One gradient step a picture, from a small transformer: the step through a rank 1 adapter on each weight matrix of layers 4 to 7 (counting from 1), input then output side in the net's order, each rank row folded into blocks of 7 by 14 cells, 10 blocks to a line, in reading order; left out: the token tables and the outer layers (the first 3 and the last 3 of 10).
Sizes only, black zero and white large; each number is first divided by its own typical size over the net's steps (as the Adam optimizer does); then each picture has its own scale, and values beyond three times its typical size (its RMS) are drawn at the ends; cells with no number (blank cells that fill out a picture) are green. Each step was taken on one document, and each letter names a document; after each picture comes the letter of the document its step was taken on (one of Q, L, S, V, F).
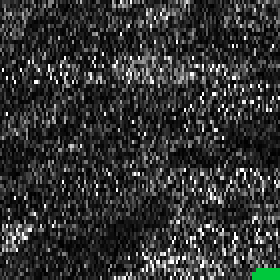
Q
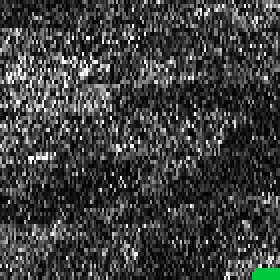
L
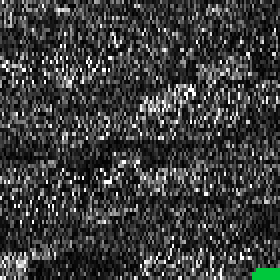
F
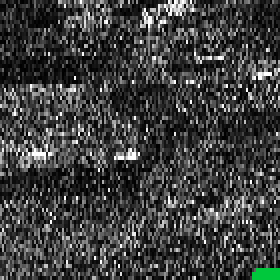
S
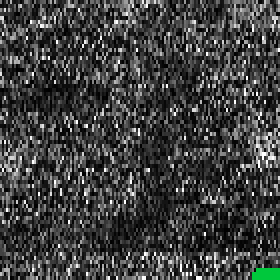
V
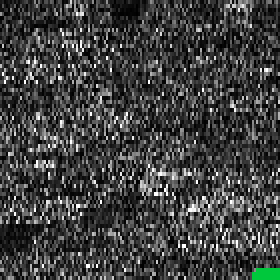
S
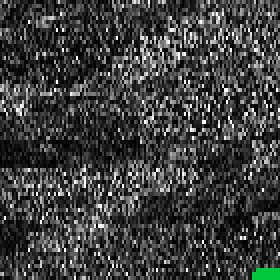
V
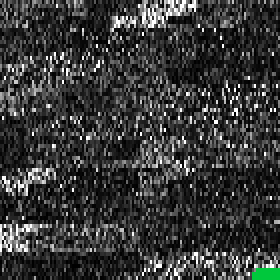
F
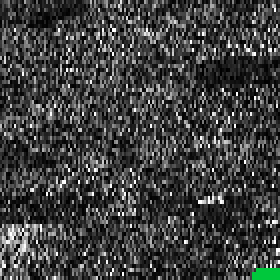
L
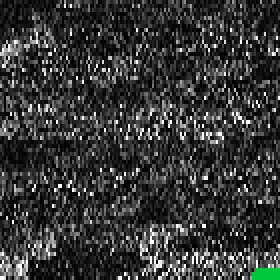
F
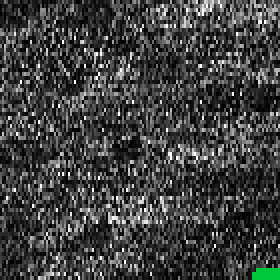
V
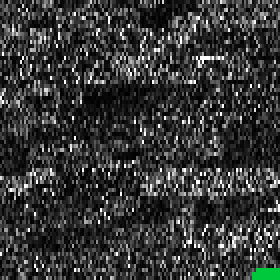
Q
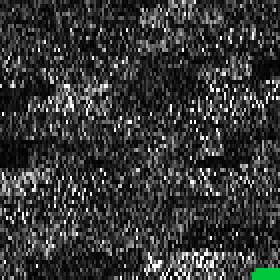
F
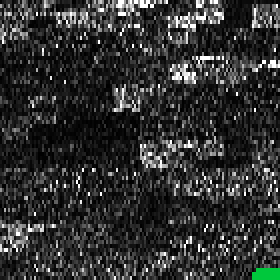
Q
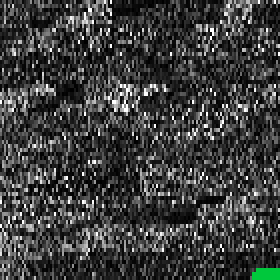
S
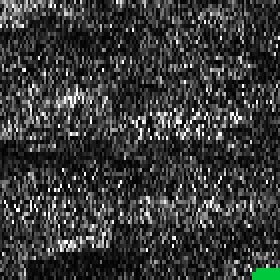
F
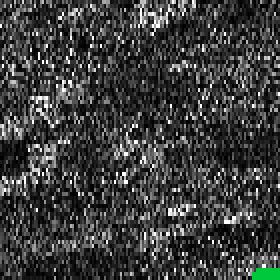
F
